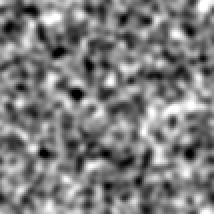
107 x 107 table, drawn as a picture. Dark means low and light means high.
Slope: none. Histogram: bell-shaped. Mirror symmetry: none. Grain: blotchy. Average level on the scale: 50%. Seam: none. Lone odd cells: none.
